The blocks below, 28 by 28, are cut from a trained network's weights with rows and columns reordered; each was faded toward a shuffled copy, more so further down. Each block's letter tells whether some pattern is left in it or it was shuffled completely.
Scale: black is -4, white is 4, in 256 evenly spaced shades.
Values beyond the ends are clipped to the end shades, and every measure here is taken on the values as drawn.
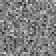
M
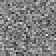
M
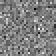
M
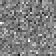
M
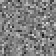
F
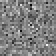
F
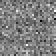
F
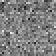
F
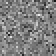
M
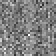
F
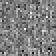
F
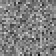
M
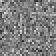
F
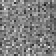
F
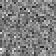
M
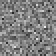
M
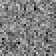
F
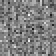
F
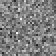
M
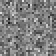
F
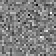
M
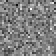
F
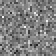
M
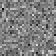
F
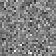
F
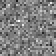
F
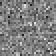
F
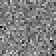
M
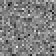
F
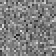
M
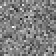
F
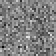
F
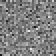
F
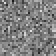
M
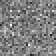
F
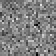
M
